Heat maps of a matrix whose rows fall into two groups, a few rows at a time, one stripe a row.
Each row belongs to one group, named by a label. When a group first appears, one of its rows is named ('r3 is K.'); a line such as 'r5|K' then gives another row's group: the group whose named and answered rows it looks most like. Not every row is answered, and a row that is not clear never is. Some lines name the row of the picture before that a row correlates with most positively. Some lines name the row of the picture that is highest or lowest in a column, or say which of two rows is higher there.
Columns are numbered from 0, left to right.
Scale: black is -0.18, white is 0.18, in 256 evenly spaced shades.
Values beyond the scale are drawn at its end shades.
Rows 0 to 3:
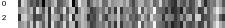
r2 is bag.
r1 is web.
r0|bag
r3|web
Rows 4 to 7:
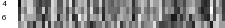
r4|bag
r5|bag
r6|bag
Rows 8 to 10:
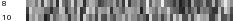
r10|bag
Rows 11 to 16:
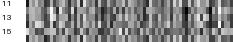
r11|bag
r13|bag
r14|bag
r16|bag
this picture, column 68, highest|15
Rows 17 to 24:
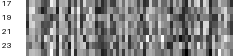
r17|bag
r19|bag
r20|bag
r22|web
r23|web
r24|web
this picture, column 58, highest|24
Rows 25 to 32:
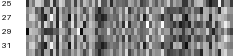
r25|bag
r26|web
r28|web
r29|bag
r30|web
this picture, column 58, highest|25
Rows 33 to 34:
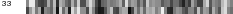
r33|web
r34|web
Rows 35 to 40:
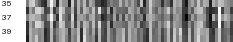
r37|web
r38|bag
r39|bag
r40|bag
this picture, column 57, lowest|37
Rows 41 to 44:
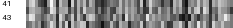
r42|bag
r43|web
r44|web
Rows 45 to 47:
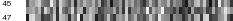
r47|bag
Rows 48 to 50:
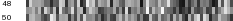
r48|bag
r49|web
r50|bag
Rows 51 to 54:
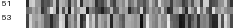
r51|bag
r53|bag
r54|bag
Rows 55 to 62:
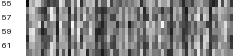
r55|bag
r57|bag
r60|bag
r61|bag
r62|web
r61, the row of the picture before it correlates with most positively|51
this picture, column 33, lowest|55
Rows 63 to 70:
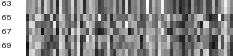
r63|web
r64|web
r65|bag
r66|bag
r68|bag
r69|bag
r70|bag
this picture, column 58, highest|65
